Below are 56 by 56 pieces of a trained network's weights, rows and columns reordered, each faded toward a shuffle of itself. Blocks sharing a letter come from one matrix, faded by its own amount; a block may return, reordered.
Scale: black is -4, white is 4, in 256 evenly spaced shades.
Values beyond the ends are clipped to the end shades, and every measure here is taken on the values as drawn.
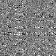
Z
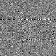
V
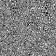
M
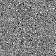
M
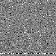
V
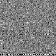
V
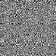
Z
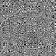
Z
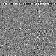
V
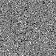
M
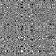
Z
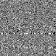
V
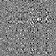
Z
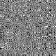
Z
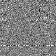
V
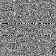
V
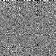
V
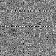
V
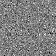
M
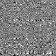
Z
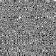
Z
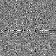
V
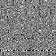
V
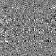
Z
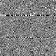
V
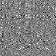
Z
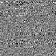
Z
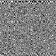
V
